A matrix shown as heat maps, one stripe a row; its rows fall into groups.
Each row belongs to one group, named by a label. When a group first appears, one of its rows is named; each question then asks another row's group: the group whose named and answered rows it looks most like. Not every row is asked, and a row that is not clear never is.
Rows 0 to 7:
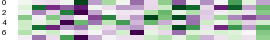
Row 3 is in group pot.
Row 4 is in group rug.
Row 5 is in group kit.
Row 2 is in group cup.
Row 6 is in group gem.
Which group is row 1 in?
kit
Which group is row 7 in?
cup
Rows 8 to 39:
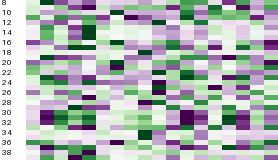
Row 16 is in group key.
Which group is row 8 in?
kit
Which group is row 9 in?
rug
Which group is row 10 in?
pot
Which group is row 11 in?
pot
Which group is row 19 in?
kit
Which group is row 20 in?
key
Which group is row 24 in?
pot
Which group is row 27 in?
rug
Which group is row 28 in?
gem
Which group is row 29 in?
cup
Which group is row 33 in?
rug
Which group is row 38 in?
cup
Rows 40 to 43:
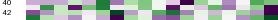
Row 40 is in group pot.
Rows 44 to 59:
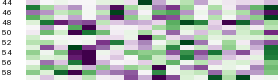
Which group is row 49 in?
cup
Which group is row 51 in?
gem
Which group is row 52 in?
pot
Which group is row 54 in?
rug
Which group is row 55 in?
rug
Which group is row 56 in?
cup
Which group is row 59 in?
pot
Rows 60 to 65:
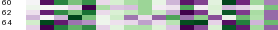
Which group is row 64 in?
kit
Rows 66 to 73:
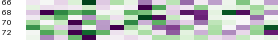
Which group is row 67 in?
gem
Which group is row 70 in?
rug
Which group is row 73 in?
cup
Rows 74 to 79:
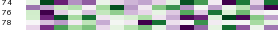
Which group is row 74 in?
kit
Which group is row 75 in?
key
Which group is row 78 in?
gem
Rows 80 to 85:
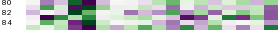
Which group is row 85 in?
rug
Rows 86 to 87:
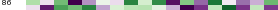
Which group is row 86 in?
rug
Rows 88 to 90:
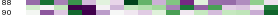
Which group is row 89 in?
rug
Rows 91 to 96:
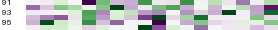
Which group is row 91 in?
rug
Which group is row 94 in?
gem
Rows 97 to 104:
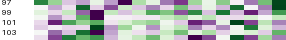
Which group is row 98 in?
cup
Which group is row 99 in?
rug
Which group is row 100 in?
cup
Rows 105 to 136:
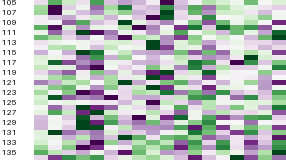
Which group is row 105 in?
pot
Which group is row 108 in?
gem
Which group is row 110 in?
pot
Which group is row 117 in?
kit
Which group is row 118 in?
rug
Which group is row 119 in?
gem
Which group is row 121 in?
key
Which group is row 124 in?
kit
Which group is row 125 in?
gem
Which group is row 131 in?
kit
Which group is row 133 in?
rug
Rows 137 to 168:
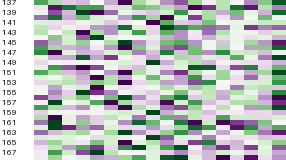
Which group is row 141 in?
gem
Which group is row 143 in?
rug
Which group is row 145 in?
key
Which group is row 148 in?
cup
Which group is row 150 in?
kit
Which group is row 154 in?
cup
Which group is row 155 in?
cup
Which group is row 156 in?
key
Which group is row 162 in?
kit
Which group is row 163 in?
key
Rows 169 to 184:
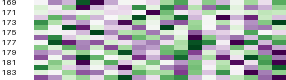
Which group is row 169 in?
cup
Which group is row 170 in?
rug
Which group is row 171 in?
gem
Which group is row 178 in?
pot
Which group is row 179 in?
key
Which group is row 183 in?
rug
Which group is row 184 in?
key
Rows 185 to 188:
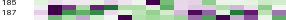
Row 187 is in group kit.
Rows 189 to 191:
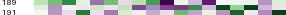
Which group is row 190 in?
pot
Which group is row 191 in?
cup
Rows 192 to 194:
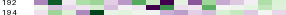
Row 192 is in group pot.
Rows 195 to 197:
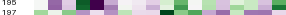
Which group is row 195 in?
cup
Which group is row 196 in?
cup
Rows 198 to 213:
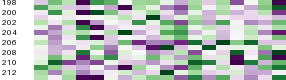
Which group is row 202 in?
rug
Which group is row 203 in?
cup
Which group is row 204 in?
key
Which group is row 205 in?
cup
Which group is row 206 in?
pot
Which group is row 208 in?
cup
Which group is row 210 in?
kit
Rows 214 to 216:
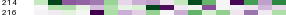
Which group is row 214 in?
kit
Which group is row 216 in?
rug
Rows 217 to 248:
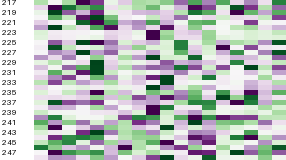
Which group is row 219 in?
kit
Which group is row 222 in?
pot
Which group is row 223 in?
gem
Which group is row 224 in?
gem
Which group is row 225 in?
cup
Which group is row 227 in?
cup
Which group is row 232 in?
gem
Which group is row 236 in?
pot
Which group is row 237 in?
kit
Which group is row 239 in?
gem
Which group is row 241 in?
pot
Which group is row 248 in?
gem
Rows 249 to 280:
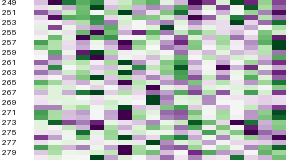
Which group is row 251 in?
key
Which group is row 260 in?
cup
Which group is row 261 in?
key
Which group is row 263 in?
key
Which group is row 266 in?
gem
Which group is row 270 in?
key
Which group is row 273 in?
kit
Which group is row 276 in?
key
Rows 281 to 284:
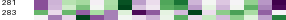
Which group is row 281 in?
key
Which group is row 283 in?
pot
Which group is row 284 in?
cup
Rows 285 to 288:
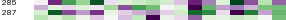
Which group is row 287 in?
kit
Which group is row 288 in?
gem
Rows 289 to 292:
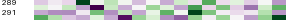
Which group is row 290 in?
rug
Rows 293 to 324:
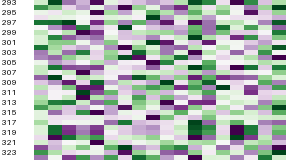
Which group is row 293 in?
kit
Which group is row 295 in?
rug
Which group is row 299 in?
rug
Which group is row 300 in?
kit
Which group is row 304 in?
key
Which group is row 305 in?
gem
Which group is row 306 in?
kit
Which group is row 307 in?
rug
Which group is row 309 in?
gem
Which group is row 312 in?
rug
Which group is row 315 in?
cup
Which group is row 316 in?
gem
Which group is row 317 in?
pot
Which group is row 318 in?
kit
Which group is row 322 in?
key
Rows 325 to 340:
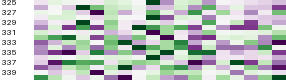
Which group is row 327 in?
rug
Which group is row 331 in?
gem
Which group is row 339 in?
cup
